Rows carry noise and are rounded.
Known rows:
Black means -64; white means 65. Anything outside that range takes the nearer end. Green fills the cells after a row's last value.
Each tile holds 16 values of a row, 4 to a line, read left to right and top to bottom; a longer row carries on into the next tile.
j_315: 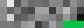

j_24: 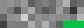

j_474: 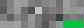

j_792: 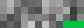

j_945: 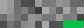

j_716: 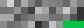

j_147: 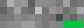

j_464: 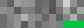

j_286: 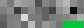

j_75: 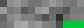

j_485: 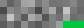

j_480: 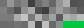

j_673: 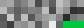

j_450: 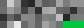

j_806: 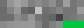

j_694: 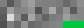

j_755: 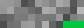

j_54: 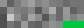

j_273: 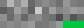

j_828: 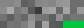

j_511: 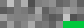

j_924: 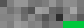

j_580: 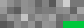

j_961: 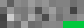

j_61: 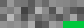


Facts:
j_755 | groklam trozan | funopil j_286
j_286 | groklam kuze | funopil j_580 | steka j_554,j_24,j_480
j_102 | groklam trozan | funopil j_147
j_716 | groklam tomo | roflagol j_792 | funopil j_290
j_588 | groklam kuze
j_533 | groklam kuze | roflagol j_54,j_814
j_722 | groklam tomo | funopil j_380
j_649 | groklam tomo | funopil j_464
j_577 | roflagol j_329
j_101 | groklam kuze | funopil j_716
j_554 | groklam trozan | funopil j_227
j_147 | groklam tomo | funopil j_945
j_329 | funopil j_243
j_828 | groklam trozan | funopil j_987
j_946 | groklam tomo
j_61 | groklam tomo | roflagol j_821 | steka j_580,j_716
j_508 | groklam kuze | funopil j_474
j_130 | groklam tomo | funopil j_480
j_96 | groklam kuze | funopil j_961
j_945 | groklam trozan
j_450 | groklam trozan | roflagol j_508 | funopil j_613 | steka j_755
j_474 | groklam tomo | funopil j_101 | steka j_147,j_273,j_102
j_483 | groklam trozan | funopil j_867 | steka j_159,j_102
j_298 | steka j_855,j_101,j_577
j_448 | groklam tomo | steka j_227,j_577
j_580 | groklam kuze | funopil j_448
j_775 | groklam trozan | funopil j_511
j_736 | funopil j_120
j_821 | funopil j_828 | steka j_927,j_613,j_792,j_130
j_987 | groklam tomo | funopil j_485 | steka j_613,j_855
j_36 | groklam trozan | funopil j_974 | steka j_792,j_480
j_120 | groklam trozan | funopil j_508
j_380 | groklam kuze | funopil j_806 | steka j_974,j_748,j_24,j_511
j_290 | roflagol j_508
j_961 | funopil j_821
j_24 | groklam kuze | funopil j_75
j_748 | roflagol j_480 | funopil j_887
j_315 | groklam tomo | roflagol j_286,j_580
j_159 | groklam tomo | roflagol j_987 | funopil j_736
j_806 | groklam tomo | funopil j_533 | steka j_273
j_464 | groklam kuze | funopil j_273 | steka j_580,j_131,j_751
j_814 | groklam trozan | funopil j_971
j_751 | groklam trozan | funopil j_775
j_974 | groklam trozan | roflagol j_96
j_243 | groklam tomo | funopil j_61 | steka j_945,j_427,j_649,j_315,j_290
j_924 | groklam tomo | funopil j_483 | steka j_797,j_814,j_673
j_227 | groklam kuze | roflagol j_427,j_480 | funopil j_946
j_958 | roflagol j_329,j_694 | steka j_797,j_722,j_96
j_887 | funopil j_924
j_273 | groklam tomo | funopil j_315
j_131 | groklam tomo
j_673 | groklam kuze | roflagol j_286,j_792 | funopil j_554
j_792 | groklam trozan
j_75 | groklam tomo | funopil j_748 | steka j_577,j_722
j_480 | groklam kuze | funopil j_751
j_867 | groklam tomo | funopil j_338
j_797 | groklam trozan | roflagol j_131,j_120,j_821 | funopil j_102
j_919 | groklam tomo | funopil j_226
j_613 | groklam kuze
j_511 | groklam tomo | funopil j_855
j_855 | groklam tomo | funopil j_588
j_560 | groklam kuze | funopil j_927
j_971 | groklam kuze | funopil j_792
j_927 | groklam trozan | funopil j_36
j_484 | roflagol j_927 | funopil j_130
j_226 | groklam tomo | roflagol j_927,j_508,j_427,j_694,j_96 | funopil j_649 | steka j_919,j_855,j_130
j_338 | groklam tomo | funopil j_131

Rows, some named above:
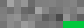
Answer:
j_946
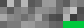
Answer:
j_855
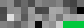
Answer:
j_748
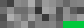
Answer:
j_298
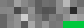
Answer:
j_380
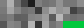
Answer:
j_974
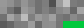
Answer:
j_580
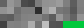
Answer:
j_927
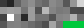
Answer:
j_958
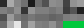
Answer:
j_226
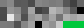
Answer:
j_748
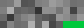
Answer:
j_36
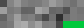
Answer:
j_75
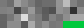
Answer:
j_380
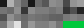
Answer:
j_226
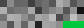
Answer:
j_227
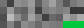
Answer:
j_821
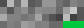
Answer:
j_855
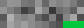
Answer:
j_243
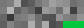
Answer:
j_36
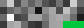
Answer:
j_290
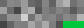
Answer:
j_613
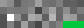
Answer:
j_427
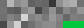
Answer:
j_508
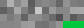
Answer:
j_273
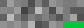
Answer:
j_61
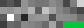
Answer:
j_577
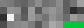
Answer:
j_484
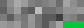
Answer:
j_474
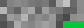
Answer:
j_96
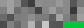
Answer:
j_554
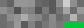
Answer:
j_464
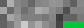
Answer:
j_722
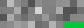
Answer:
j_159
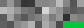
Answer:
j_797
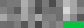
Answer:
j_588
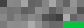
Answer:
j_987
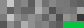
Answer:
j_649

